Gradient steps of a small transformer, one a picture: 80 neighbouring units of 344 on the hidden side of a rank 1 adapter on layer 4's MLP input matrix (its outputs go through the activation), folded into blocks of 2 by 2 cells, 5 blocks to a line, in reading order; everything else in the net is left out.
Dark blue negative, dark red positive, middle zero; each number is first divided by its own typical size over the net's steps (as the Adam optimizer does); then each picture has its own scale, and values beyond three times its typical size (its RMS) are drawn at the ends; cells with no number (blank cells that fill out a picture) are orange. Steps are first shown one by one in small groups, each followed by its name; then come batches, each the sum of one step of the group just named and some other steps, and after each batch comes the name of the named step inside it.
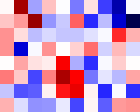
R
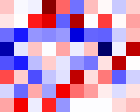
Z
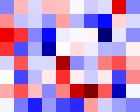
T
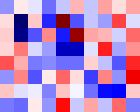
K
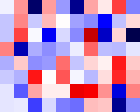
T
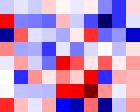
T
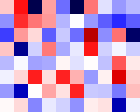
R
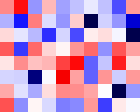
R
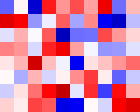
Z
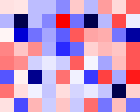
K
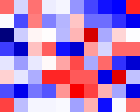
R
